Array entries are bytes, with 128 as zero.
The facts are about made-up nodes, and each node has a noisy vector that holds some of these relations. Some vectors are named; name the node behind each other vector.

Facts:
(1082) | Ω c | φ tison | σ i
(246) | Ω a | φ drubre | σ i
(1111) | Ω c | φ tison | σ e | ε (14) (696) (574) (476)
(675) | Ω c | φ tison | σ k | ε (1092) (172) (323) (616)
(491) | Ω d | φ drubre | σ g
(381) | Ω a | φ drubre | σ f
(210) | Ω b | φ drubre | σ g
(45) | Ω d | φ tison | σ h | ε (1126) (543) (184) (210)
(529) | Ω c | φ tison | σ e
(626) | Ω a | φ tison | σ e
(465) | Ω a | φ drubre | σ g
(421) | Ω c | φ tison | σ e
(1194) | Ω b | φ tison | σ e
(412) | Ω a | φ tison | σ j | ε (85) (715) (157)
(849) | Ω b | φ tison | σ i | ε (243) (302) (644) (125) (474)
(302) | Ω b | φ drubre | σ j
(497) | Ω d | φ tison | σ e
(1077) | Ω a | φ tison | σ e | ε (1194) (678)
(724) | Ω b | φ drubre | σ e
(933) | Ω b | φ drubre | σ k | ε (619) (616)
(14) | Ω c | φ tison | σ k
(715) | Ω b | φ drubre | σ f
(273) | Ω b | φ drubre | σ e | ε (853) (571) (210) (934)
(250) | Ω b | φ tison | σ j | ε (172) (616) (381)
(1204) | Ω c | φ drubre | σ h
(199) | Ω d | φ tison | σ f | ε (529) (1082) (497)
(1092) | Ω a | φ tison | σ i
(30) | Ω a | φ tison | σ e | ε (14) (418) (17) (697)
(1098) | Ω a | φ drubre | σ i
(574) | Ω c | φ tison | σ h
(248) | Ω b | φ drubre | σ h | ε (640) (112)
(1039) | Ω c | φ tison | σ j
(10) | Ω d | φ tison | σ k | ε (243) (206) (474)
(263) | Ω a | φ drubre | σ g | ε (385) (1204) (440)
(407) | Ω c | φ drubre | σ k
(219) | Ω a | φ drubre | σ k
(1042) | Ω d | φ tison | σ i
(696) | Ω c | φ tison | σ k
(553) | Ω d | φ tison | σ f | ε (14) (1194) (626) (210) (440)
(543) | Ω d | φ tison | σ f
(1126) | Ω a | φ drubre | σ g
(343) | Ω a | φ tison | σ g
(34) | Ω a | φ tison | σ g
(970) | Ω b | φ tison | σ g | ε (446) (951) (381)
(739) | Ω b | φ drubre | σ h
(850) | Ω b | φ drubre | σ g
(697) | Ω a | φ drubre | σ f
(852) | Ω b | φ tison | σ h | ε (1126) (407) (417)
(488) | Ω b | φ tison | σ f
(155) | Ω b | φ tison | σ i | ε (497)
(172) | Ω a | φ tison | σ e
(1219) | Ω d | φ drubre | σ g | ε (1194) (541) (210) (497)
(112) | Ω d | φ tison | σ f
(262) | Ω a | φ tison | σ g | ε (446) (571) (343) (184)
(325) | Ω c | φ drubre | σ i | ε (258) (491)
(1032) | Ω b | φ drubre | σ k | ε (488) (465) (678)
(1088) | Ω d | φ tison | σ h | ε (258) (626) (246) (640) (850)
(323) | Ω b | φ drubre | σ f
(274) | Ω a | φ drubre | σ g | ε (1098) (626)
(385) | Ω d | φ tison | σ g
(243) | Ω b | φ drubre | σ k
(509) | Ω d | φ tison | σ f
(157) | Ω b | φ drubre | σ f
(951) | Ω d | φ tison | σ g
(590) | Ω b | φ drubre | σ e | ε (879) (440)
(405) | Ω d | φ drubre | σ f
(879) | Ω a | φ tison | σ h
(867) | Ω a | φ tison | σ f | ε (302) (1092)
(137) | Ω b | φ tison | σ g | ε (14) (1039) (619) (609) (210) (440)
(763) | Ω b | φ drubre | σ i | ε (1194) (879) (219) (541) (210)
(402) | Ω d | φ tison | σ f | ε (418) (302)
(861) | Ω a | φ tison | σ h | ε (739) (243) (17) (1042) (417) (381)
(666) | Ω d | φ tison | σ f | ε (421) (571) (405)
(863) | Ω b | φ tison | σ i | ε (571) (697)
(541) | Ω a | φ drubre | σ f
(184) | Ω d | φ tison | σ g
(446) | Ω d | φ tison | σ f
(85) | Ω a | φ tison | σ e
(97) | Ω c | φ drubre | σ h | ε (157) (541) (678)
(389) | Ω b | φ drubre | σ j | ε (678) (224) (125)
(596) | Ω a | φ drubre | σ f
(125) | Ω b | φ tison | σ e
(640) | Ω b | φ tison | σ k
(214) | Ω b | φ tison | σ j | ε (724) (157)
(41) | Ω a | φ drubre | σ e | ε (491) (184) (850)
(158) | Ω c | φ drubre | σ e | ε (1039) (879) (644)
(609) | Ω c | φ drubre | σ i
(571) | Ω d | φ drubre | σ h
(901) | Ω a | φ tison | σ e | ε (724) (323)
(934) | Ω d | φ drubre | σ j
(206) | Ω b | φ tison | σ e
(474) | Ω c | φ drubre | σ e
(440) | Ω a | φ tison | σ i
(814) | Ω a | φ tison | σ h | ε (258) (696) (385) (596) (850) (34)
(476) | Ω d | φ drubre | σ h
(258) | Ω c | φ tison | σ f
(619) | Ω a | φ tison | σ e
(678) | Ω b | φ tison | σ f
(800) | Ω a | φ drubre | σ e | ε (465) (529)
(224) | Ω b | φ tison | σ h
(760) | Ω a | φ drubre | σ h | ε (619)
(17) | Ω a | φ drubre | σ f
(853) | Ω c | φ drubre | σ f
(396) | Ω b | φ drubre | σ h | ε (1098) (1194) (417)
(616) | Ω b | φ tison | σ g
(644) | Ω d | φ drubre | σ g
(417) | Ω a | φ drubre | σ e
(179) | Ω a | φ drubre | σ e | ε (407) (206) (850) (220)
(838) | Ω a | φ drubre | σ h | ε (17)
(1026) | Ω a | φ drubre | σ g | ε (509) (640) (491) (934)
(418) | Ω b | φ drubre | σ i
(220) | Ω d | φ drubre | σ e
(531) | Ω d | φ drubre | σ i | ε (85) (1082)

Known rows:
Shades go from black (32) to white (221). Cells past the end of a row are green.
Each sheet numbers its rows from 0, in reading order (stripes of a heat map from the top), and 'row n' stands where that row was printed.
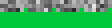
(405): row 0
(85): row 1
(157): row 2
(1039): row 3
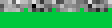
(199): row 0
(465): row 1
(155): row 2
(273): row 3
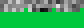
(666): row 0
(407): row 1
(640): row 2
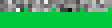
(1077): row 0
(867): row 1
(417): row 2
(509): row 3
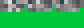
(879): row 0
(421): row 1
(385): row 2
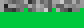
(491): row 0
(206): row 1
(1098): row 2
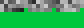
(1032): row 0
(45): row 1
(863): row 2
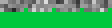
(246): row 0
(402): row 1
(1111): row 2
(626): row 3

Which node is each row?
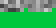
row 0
(381)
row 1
(440)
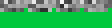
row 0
(763)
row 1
(853)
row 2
(418)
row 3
(1088)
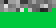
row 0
(258)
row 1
(97)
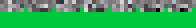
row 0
(574)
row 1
(739)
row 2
(10)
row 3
(934)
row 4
(412)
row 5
(571)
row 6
(1204)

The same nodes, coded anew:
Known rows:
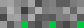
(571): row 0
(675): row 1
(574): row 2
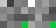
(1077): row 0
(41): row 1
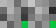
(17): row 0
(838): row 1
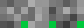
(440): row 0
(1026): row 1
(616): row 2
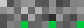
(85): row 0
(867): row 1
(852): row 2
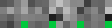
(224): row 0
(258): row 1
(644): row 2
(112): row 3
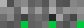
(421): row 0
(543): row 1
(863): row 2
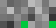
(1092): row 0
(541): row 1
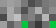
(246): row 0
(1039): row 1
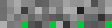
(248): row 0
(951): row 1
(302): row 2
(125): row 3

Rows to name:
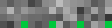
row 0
(1042)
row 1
(640)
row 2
(407)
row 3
(199)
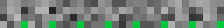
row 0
(934)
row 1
(389)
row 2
(970)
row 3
(155)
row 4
(250)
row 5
(343)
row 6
(596)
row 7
(491)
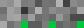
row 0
(325)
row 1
(861)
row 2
(1111)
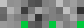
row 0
(1219)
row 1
(214)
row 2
(97)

